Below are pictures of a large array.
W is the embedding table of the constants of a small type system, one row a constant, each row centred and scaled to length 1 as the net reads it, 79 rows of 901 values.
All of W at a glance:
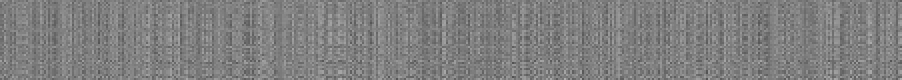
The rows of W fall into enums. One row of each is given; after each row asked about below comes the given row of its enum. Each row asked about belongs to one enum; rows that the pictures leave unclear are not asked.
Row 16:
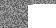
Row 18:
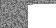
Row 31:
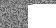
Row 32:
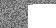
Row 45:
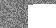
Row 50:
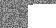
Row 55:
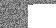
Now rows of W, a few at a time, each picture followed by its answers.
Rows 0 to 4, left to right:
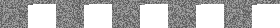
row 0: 50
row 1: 45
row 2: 18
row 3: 16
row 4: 50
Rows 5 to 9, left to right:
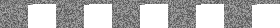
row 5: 31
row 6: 55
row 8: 50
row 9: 16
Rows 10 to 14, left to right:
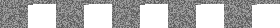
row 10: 50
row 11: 18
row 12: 50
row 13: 18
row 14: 16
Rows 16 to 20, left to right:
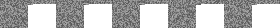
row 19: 50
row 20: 16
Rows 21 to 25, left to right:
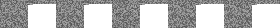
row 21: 18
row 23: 32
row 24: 16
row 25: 16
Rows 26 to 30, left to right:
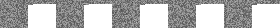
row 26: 45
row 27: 18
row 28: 55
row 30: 50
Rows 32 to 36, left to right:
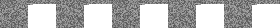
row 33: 16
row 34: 32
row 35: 18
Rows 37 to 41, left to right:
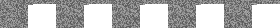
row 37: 45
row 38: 16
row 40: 16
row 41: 18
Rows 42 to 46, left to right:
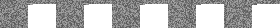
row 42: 32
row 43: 18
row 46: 50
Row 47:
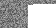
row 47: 55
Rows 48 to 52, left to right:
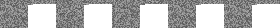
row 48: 16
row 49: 32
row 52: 16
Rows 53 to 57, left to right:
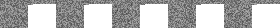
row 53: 16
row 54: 18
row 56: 45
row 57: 32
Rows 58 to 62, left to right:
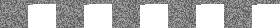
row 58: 18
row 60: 45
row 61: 45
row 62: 50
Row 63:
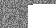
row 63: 50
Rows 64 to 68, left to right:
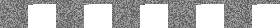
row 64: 45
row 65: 32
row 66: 50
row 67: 18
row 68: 45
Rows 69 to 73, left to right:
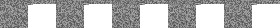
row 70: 18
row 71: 31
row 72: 31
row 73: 18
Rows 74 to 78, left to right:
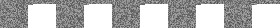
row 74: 45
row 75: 16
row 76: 50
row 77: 50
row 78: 31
